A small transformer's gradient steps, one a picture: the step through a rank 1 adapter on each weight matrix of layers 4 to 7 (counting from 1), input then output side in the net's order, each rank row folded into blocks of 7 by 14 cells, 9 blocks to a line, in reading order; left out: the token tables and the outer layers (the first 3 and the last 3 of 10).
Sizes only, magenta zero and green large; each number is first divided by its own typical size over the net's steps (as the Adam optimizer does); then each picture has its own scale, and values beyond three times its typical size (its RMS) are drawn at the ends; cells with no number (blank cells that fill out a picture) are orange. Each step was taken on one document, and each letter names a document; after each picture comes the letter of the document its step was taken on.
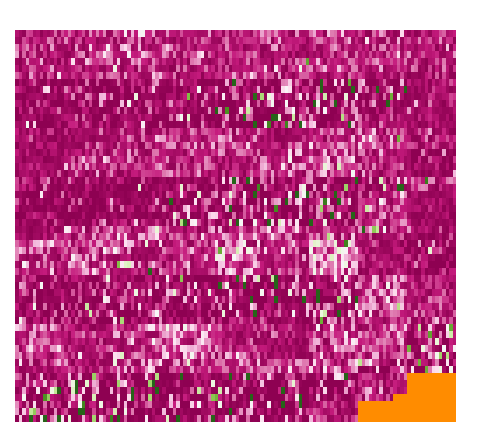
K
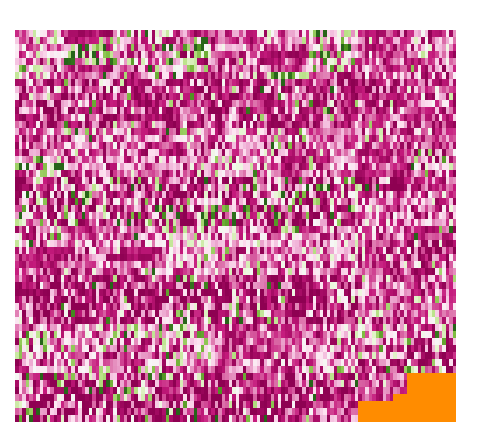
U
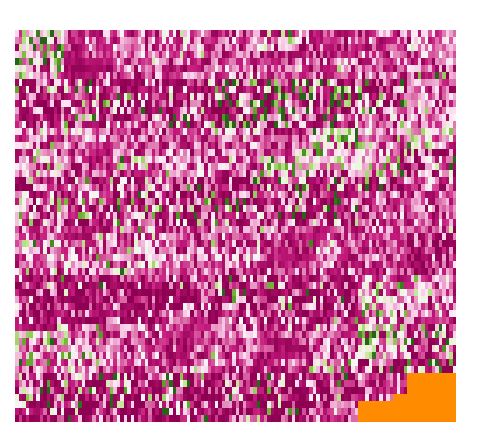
U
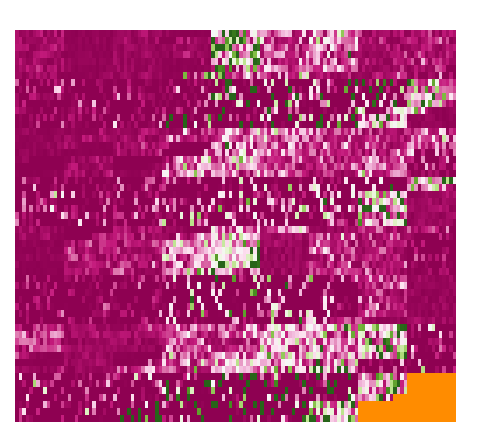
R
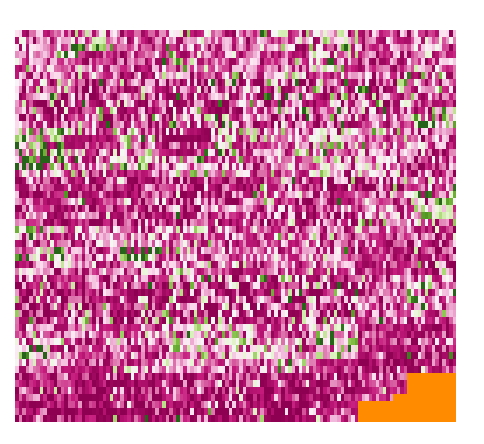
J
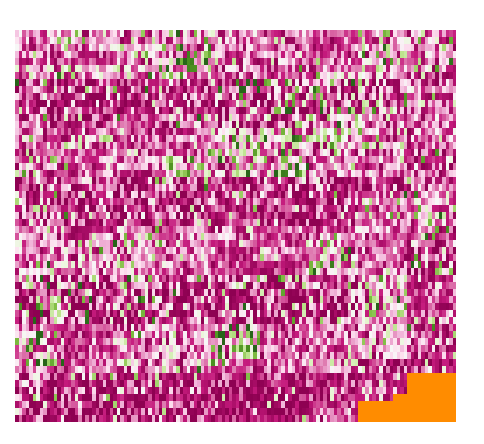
J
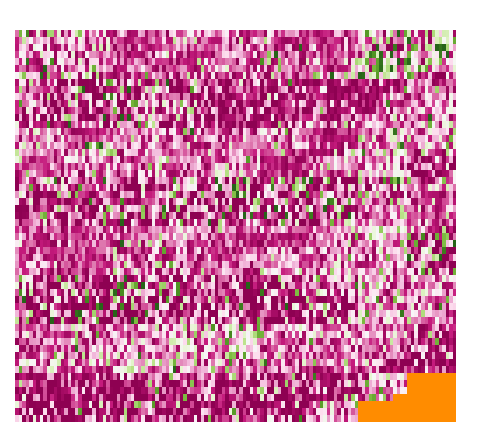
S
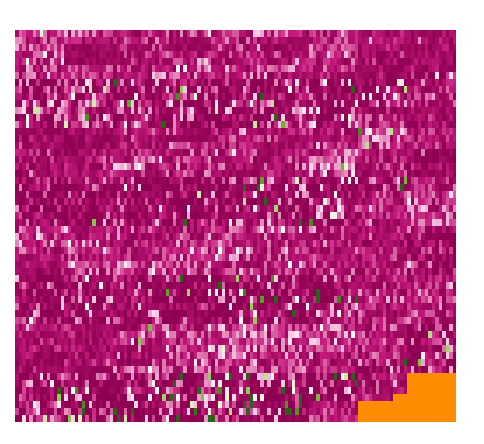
K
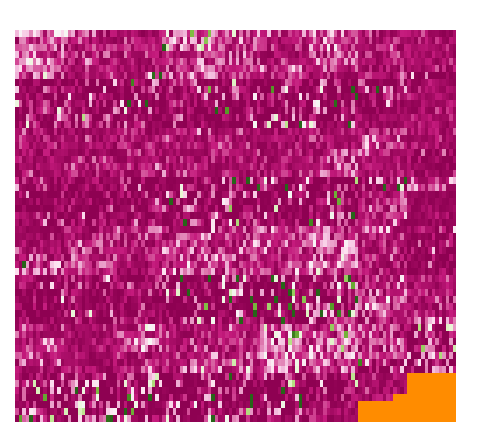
K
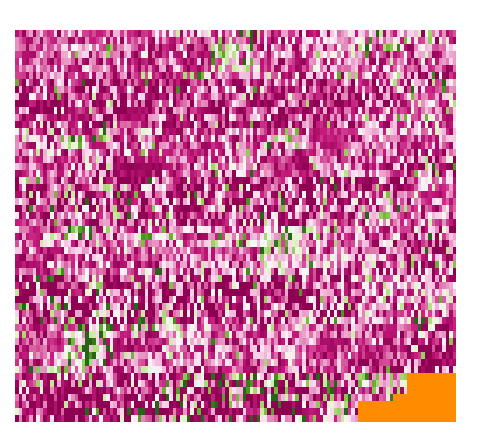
J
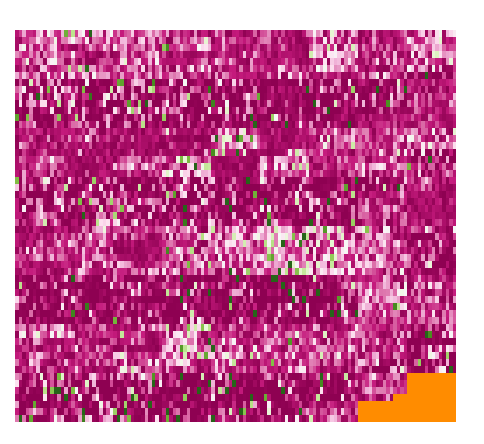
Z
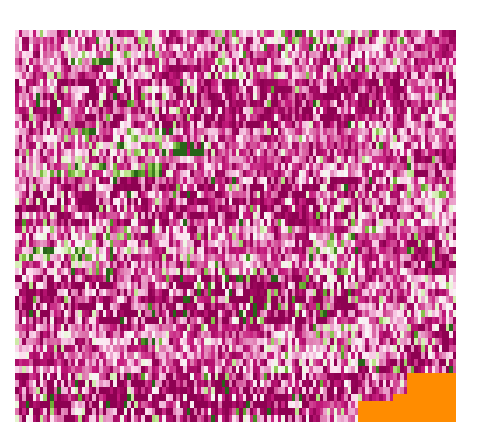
S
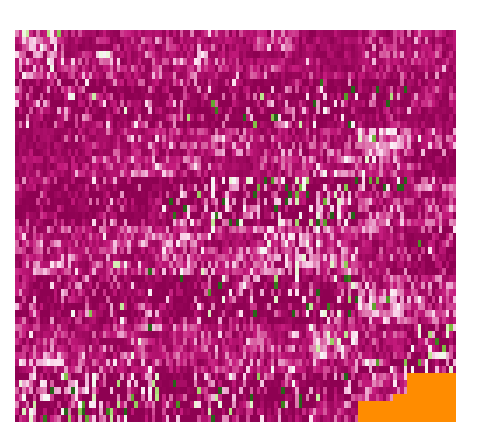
K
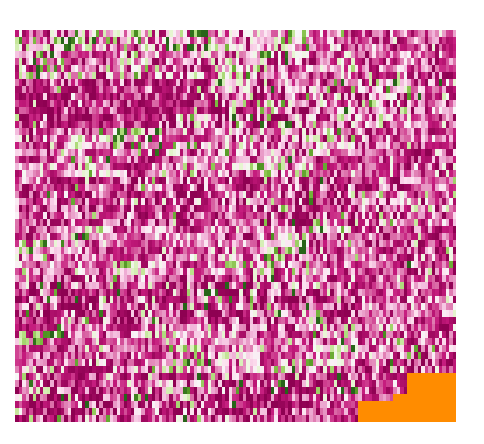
J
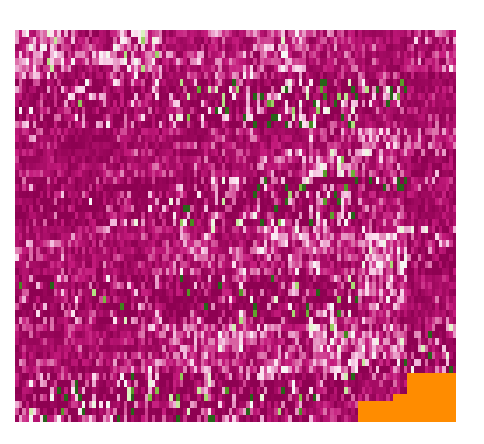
K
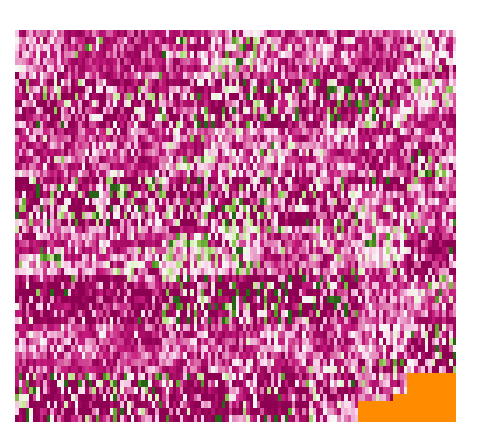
U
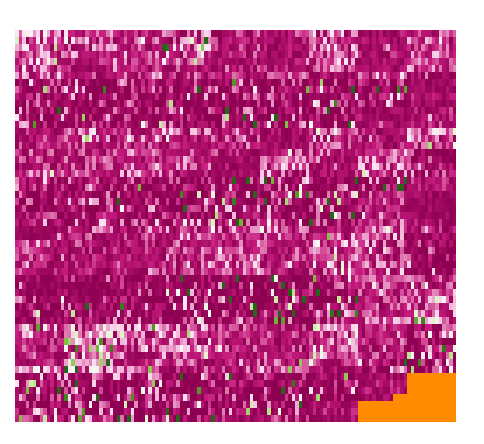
Z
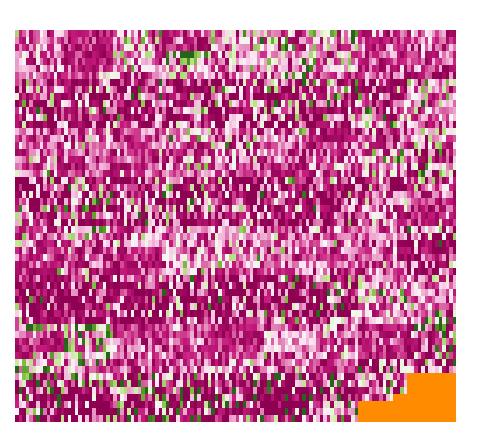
U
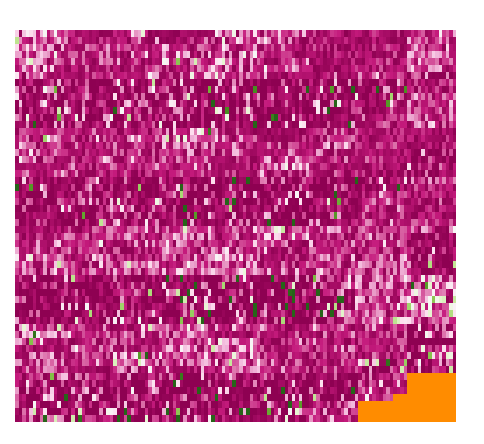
Z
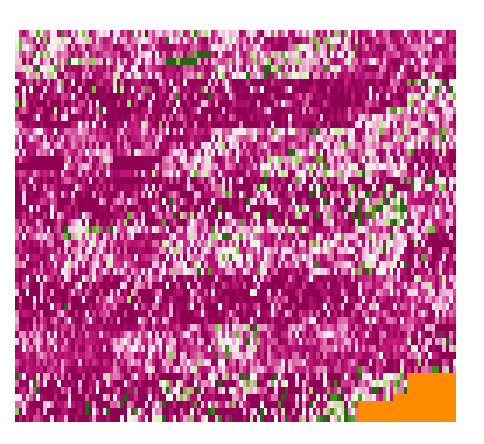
R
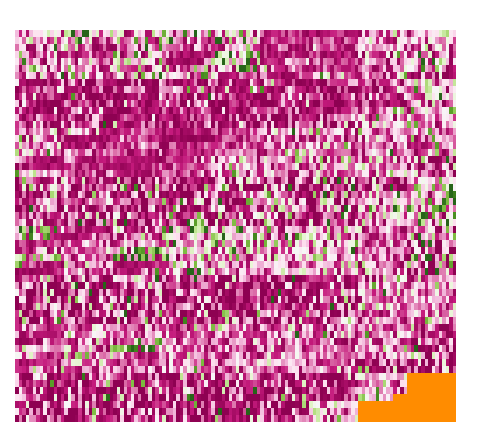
J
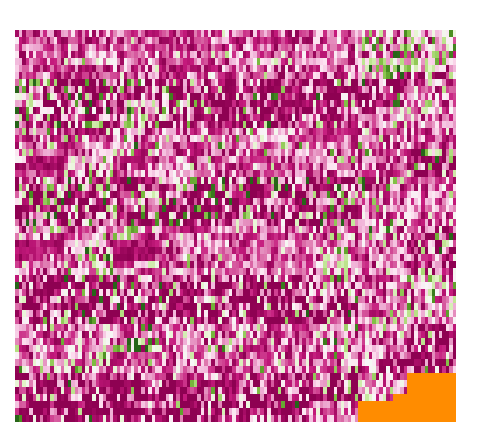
S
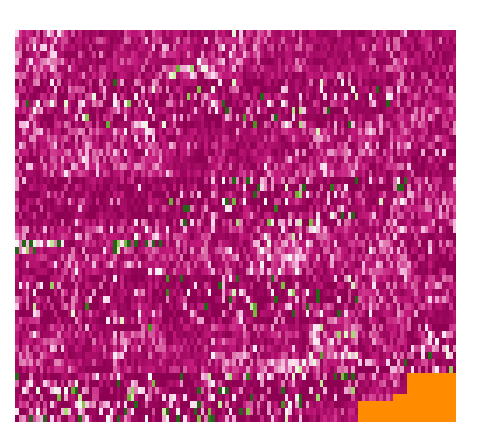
K
